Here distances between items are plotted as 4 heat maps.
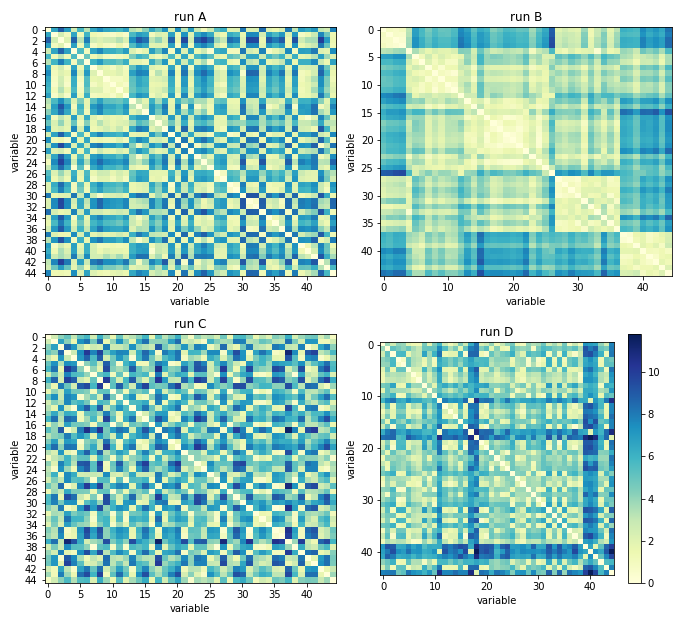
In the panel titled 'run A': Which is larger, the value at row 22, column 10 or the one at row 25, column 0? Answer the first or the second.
the second
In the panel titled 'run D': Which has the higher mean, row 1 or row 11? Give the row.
11
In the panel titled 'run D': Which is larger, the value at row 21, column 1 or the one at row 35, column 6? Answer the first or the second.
the second
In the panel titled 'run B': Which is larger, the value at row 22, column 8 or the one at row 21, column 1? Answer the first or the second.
the second
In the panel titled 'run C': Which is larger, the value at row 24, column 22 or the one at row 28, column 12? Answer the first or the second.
the first
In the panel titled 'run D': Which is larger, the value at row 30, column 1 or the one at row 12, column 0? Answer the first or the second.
the first
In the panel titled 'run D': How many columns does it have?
45
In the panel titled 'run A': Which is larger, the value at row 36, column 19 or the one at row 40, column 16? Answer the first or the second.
the first
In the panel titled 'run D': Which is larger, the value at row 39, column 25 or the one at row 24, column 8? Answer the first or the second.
the first
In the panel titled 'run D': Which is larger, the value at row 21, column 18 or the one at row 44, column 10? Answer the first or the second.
the first
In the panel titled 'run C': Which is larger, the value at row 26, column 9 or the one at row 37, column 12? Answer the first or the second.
the first
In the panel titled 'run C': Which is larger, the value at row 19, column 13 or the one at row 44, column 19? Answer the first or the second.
the first
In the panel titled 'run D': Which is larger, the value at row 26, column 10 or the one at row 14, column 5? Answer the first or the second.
the first
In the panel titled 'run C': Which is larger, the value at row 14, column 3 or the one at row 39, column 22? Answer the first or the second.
the first
